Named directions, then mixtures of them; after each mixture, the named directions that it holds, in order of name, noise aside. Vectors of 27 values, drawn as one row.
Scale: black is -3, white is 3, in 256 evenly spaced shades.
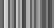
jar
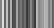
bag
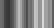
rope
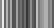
bag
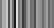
bag, jar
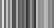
bag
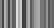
jar, rope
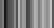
jar, rope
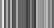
bag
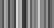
jar, rope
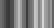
rope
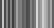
bag, rope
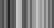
jar, rope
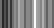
bag, rope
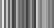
bag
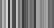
bag, jar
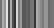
bag, jar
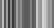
bag, rope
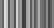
jar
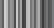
jar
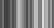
rope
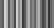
jar
